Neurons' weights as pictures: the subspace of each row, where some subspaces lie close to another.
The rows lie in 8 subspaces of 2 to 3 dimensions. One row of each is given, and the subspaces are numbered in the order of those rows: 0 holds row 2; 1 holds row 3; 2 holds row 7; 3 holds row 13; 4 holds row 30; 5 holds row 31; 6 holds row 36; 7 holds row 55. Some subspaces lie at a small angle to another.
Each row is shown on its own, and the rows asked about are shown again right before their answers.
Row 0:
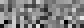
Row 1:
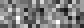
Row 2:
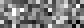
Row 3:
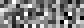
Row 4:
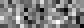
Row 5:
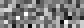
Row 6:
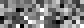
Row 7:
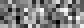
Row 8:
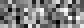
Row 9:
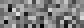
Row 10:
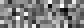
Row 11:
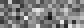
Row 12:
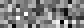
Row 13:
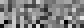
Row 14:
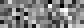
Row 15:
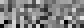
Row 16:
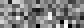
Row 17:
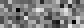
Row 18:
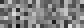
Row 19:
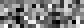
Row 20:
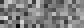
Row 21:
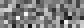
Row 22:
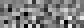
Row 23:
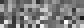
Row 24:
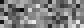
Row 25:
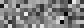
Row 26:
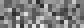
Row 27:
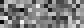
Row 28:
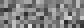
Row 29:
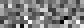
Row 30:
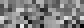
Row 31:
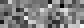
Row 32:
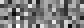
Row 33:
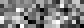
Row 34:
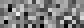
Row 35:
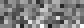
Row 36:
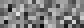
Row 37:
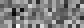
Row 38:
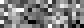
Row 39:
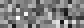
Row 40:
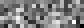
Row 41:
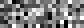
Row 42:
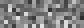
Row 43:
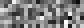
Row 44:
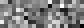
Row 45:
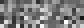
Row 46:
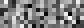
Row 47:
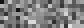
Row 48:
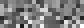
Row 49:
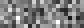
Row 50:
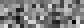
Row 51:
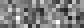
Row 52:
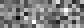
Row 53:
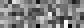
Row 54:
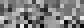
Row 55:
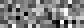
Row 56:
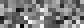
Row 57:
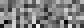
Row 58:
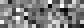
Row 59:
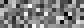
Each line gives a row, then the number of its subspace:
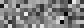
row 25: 1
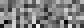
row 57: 3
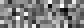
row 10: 5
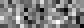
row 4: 2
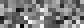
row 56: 4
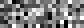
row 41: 1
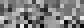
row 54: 4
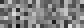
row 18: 0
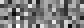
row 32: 0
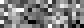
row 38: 0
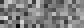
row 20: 0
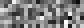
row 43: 1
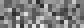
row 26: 5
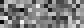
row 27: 0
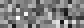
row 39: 7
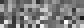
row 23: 3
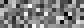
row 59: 1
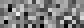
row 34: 6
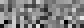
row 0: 3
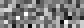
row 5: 7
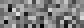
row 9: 6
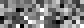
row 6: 4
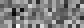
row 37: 0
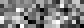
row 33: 4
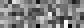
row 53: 1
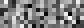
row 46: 1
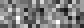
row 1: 2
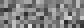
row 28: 7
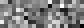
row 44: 5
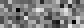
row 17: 7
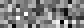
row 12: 7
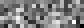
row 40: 6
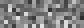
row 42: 6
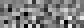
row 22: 4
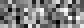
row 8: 2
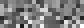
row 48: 4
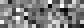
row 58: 5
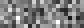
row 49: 2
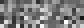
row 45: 3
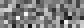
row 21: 7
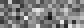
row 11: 1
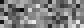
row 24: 0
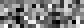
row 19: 6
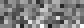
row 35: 5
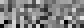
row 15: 3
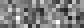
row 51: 2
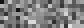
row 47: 0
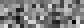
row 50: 6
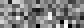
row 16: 1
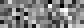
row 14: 5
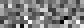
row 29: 2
